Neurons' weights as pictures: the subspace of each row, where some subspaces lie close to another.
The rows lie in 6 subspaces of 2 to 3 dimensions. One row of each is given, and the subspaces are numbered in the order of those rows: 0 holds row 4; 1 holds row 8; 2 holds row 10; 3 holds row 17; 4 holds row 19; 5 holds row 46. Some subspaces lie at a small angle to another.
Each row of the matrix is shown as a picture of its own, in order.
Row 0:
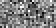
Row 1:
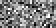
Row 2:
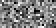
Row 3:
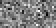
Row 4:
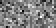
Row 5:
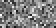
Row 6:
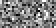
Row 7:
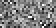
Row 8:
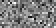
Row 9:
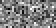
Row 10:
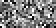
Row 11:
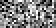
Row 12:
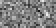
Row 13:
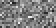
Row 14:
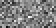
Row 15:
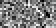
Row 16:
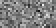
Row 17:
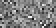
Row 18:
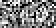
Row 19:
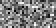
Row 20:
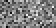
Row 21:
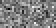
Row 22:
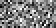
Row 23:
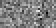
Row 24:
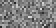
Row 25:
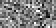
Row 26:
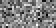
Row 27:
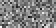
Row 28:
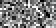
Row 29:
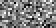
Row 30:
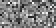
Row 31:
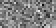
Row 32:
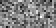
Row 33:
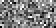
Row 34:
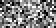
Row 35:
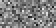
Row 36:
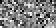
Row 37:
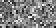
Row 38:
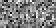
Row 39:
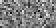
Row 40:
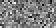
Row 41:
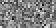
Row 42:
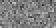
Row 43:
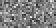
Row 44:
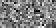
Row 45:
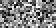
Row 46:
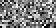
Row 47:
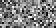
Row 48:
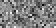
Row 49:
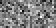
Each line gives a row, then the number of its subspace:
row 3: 3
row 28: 2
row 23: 4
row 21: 4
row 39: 1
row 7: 3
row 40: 1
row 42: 1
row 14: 0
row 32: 0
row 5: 2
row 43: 5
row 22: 4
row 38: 0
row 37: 2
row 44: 4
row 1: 4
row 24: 5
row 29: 5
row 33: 1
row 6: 5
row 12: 2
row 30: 1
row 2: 4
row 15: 2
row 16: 3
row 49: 0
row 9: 4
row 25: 4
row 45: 5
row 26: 5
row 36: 0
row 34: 0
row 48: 2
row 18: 1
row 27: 5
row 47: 3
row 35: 3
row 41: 5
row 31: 3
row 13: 0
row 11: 0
